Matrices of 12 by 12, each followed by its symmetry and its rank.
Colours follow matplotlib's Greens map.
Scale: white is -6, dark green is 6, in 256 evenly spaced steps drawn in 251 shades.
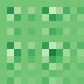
symmetric, rank one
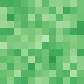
neither, full rank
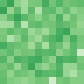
symmetric, full rank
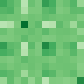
symmetric, rank two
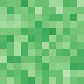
neither, full rank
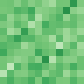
antisymmetric, full rank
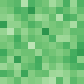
antisymmetric, full rank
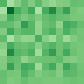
symmetric, rank two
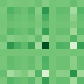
symmetric, rank one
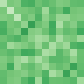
symmetric, full rank
